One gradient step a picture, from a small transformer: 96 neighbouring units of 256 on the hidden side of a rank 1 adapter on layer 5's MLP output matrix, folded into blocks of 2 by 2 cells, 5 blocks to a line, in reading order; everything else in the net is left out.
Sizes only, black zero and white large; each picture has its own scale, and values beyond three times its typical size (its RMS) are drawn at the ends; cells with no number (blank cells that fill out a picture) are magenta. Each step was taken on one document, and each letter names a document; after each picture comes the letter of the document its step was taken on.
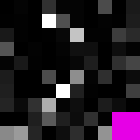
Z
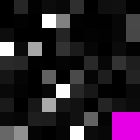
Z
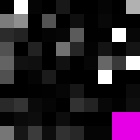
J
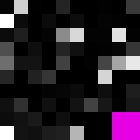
J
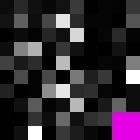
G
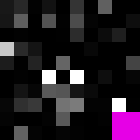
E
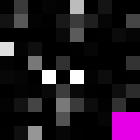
E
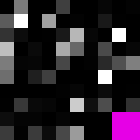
J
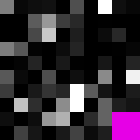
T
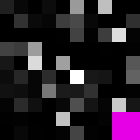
E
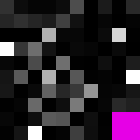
G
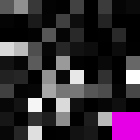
G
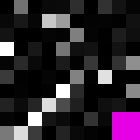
Z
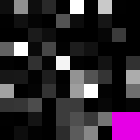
G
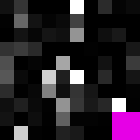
E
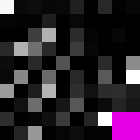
T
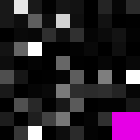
T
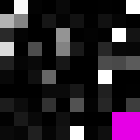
J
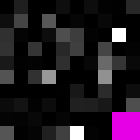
J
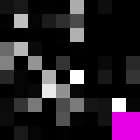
E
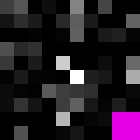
E
